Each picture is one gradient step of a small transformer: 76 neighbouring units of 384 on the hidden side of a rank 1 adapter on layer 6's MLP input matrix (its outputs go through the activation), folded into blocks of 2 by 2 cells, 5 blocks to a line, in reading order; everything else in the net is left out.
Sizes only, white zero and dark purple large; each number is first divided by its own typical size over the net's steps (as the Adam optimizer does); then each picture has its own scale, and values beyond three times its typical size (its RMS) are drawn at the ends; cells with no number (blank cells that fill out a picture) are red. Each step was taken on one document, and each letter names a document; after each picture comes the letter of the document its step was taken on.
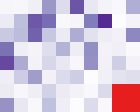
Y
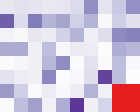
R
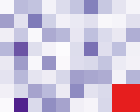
R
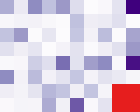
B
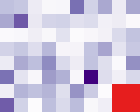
R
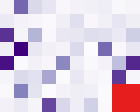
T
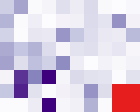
T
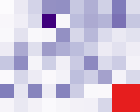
Y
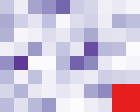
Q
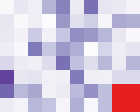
Q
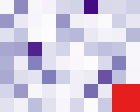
T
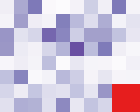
Q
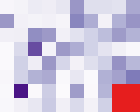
Q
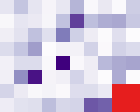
T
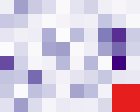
R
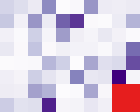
B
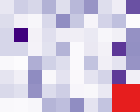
B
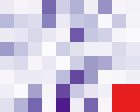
Y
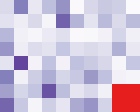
Y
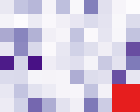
T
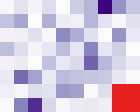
Y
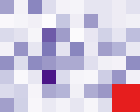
Q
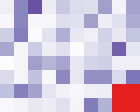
R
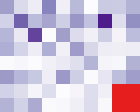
Y
